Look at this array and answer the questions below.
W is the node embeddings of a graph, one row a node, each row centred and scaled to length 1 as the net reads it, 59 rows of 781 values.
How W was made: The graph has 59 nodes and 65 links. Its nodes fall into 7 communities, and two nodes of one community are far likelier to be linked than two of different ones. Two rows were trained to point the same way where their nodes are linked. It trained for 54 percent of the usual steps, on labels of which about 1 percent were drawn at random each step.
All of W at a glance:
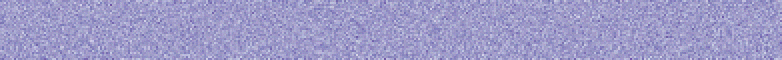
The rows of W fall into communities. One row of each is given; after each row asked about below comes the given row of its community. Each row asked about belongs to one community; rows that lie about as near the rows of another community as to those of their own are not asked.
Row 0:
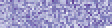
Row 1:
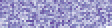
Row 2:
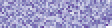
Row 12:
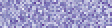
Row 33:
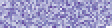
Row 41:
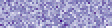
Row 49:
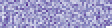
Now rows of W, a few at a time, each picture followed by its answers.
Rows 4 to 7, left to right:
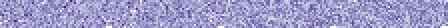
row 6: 0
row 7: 2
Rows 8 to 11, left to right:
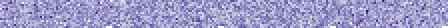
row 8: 49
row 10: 41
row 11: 12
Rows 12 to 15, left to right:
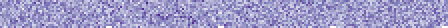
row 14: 49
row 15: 41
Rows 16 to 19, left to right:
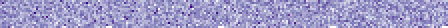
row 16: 1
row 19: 2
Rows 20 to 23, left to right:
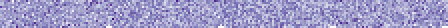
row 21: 12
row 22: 1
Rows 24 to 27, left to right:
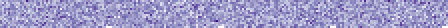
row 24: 33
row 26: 0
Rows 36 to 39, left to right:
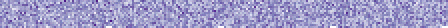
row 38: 12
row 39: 1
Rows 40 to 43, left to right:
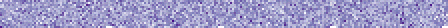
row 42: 33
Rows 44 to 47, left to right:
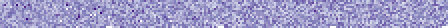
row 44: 33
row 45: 1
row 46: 49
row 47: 49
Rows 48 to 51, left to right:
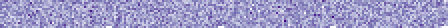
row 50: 33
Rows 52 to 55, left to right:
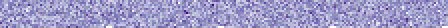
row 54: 2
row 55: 41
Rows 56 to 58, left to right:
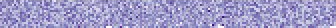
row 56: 12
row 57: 41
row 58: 1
